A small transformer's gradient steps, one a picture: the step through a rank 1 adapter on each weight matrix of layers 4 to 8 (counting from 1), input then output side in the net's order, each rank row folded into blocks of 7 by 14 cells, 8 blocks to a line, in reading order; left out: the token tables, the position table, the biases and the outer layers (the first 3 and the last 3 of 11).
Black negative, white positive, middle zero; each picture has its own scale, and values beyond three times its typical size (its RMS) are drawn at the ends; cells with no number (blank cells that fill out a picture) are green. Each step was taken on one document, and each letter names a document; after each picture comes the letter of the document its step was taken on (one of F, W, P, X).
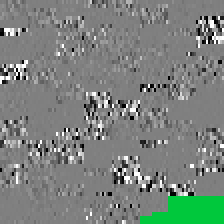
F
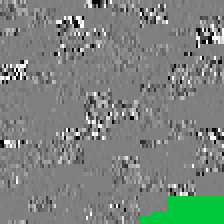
F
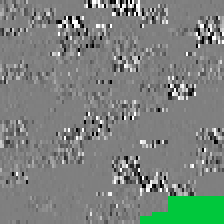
F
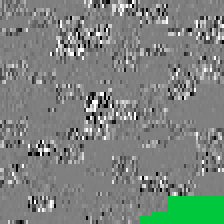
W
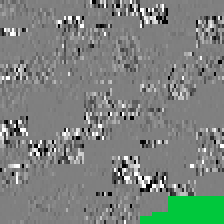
F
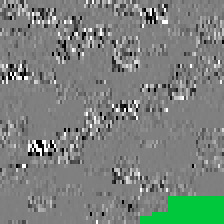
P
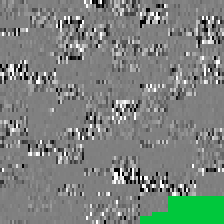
W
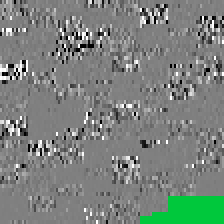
P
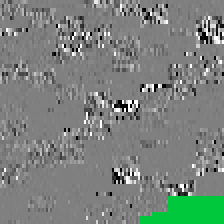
P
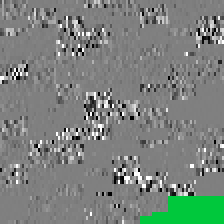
F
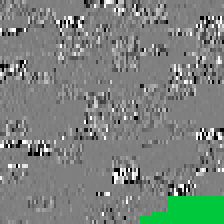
W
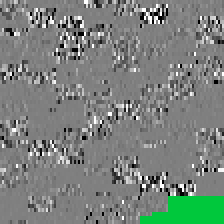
P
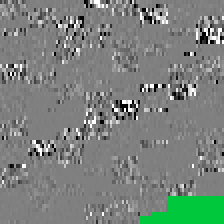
P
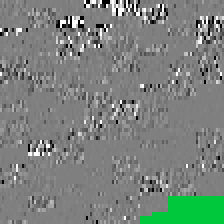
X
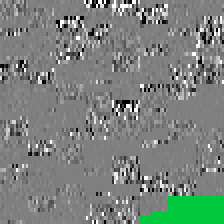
W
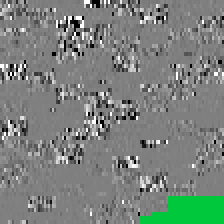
P
